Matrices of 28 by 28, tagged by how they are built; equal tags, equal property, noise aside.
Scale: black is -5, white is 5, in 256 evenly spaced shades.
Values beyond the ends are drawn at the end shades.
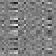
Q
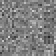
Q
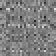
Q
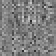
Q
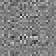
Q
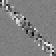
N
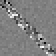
N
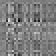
Q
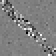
N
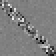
N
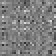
Q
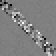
N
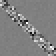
N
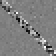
N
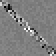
N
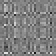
Q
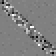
N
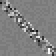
N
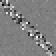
N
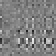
Q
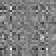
Q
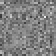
Q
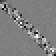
N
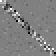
N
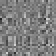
Q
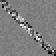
N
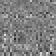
Q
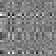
Q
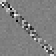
N
